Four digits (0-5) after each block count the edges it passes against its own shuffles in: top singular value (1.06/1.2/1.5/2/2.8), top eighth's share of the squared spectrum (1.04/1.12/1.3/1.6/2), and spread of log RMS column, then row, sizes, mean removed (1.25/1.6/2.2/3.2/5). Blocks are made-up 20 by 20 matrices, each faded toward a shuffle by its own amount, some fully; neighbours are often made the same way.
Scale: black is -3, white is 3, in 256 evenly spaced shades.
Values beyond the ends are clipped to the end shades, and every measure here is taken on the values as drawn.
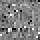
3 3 0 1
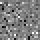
0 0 0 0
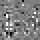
3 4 1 1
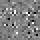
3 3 1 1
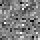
2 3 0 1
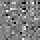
3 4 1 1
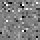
1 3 0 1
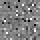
1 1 1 0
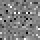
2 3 0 0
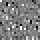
2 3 0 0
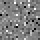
0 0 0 0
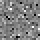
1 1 0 0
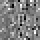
3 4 1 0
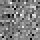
2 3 0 0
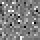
1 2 0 0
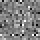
3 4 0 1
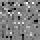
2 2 0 1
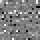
2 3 0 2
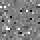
1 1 0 0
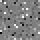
0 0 0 0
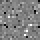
0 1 0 0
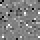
1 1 0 0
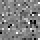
2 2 0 1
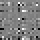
3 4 1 3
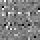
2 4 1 1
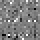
2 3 0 1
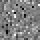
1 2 0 0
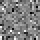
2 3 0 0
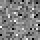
0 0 0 1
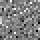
0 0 0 0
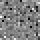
0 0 0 0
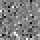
1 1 1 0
